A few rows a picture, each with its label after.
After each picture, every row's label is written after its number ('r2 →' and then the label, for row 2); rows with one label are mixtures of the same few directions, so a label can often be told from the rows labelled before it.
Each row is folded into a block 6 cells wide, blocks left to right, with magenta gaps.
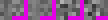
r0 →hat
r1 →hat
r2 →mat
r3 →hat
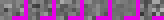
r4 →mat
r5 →mat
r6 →mat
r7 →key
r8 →mat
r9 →hat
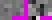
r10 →mat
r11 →key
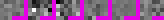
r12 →mat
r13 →mat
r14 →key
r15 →key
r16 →key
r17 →hat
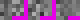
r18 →hat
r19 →hat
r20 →key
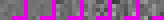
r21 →hat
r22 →key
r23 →key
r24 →hat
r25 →key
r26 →key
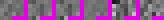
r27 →hat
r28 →key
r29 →key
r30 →hat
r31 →key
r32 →hat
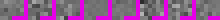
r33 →mat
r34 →mat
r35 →key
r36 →key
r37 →mat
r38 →key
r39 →mat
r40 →hat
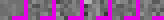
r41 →key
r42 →mat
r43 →key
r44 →key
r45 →mat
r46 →hat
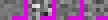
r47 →mat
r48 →mat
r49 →mat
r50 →hat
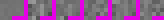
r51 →key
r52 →key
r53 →key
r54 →hat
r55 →key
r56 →hat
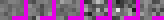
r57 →hat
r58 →key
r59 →mat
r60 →hat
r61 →mat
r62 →hat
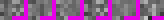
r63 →hat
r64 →key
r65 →key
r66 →hat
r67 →key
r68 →key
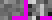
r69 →mat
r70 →key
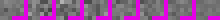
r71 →mat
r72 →hat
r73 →mat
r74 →key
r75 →mat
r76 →key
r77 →hat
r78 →hat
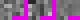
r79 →mat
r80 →key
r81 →key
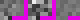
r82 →key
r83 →mat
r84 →hat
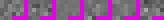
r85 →hat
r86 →mat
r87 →hat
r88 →key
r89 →key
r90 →mat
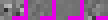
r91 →mat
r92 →hat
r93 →key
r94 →key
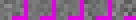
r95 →mat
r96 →hat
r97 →hat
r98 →key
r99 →hat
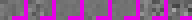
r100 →key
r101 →hat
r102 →hat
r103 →key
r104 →key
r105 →hat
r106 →mat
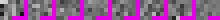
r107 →key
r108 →mat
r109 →mat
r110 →mat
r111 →hat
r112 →hat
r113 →key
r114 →hat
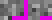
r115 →key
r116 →mat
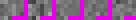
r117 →key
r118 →key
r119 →key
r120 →hat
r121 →mat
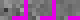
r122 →mat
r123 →key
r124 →key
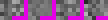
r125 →hat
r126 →key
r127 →hat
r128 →key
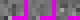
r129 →key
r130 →key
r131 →mat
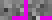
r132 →mat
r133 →key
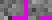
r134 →key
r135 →mat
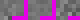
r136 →key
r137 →hat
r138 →hat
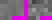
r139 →key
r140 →mat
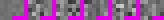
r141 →hat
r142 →hat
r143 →hat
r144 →key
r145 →mat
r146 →key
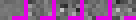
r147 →mat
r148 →key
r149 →mat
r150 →key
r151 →mat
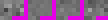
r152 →mat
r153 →key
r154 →mat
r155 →mat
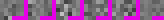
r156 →key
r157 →key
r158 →hat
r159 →hat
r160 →hat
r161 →hat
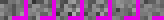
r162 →key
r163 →mat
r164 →hat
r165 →hat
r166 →mat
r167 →mat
